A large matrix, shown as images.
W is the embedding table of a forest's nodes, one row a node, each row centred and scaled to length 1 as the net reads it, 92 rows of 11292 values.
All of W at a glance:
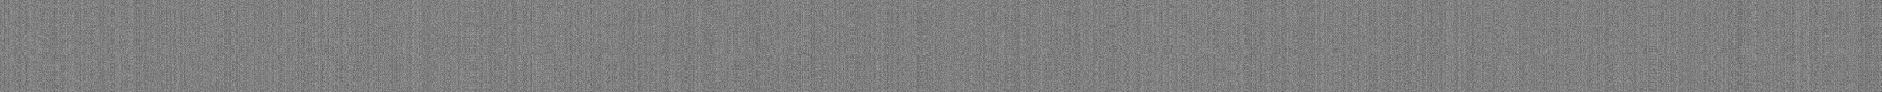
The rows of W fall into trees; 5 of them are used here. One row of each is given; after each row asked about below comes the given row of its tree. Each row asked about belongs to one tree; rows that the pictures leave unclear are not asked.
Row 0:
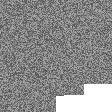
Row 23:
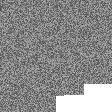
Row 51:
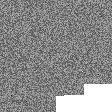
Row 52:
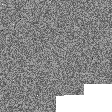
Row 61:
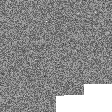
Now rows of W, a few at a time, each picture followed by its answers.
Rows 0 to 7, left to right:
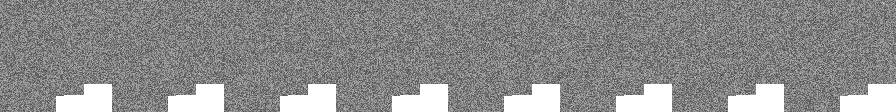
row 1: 52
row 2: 0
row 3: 0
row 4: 52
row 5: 61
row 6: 23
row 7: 51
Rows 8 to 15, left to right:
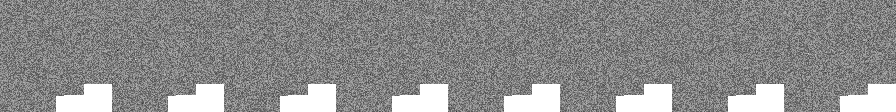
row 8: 0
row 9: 52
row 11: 0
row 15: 23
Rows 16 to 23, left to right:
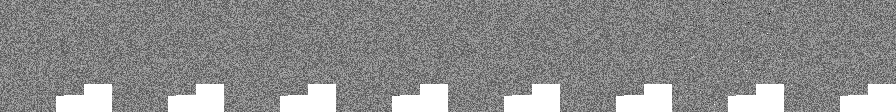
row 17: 23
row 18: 61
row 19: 0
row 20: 23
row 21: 0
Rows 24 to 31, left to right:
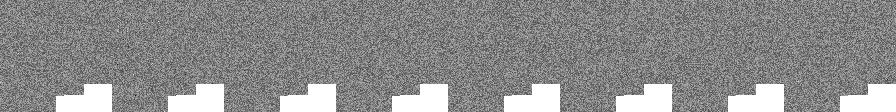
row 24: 61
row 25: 51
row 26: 51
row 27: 0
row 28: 61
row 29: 0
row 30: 0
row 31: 61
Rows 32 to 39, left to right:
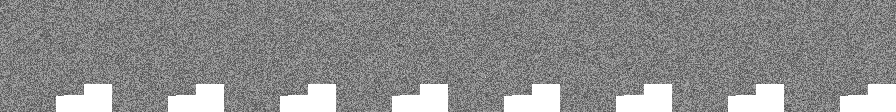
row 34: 0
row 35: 52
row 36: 52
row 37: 23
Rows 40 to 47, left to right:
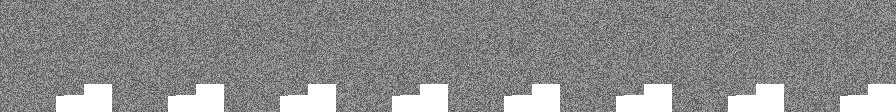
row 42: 52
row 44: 0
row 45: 52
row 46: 51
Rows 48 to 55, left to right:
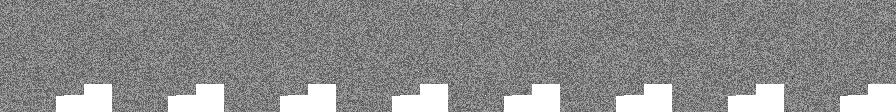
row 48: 51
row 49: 51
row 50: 52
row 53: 52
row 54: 23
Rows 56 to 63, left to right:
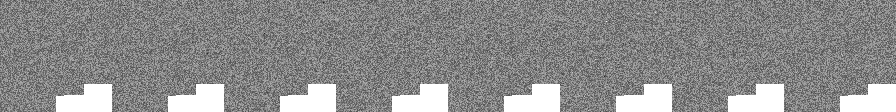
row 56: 0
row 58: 0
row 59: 51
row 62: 23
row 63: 0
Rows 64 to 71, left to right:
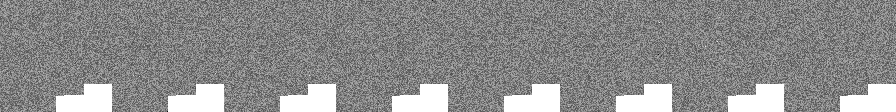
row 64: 23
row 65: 61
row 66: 61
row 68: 61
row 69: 61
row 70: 23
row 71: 0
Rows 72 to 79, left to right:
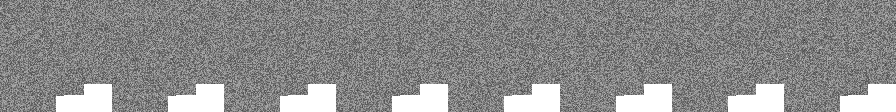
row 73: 51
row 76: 23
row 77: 61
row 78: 23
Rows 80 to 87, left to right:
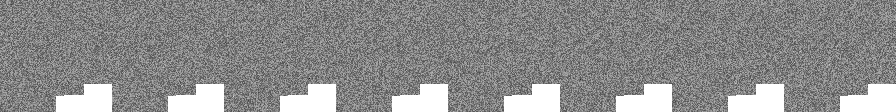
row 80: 61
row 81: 61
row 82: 51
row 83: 0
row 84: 0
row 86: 23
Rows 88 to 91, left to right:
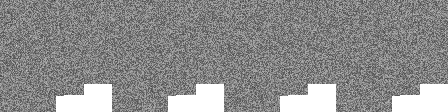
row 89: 51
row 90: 23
